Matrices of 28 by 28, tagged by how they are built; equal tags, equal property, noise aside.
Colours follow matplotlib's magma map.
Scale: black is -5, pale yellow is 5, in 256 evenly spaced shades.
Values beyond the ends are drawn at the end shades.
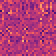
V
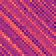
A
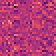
V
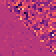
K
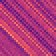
A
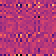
V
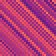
A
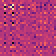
V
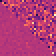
K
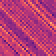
A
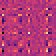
V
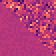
K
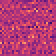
V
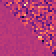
K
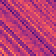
A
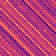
A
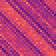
A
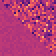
K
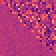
K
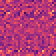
V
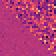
K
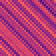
A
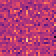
V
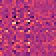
V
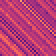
A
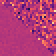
K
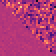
K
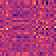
V
